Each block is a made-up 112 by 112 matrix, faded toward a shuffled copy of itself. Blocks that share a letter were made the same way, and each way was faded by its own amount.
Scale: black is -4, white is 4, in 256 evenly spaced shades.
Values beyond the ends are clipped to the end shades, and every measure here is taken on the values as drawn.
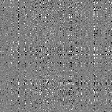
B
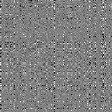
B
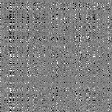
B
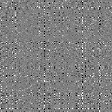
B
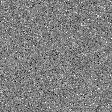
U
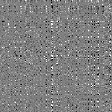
B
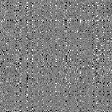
B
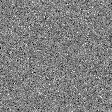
U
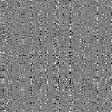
B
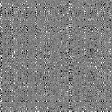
B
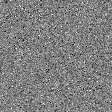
U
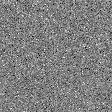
U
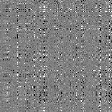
B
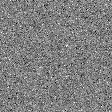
U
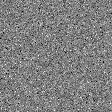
U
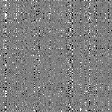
B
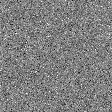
U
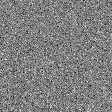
U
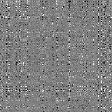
B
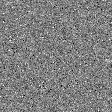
U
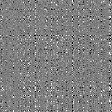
B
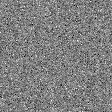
U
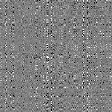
B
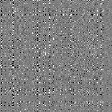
B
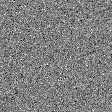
U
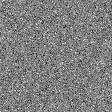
U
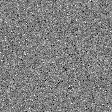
U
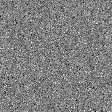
U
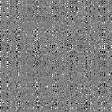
B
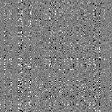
B
